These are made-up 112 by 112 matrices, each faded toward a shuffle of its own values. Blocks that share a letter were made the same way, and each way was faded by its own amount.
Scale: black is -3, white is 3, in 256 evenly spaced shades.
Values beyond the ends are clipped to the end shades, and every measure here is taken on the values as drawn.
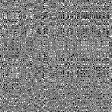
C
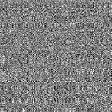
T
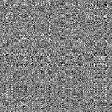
T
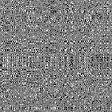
C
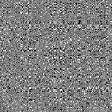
C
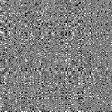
C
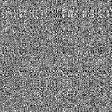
T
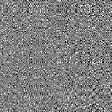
C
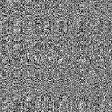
T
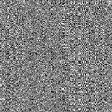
T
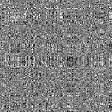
C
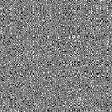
C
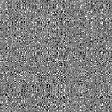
C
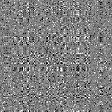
C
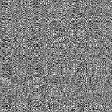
T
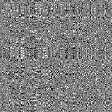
C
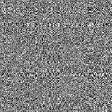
T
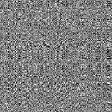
T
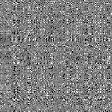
C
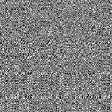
T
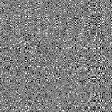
C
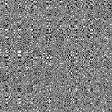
C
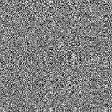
T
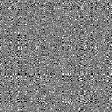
C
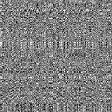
T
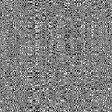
C
